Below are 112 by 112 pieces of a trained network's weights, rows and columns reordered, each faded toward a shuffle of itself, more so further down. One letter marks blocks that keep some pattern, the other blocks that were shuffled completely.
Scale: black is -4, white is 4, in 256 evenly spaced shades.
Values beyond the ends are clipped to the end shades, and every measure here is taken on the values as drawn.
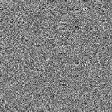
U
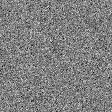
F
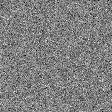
F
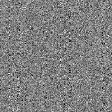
U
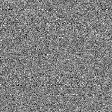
U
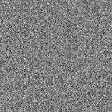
U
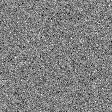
F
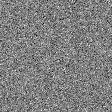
F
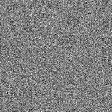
U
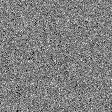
F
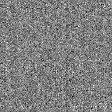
U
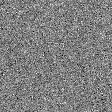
F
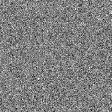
U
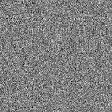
U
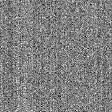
U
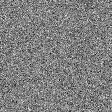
F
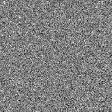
U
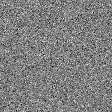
F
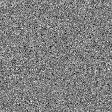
U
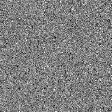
U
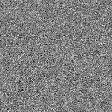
U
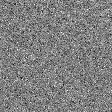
F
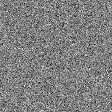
U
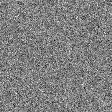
F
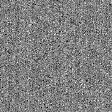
U
